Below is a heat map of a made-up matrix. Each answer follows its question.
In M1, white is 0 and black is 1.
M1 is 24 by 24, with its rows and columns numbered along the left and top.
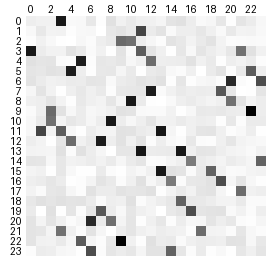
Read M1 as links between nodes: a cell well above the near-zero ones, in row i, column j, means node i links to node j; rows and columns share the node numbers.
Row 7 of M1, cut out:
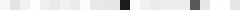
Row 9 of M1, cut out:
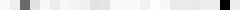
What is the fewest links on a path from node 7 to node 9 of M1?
5
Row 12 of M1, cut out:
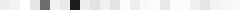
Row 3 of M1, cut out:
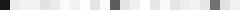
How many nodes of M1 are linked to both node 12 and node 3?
0
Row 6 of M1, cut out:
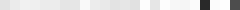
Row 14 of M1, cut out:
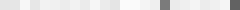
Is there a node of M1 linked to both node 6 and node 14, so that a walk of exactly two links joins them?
yes
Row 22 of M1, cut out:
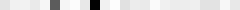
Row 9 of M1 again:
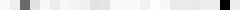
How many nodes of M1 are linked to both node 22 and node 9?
0
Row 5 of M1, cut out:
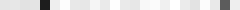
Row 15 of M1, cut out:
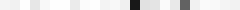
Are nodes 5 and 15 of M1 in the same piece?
no
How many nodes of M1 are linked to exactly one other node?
4
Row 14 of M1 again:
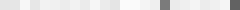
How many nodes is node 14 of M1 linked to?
2
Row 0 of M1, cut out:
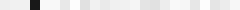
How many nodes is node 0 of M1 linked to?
1
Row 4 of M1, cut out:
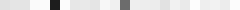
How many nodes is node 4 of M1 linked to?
2
